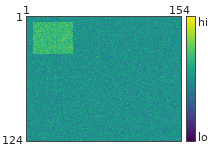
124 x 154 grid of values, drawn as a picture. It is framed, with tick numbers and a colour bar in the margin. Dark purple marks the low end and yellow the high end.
Histogram: skewed, a long tail of high values. Odd patch: higher, in the top left. Ninth with the highest average: top left. Mirror symmetry: none.
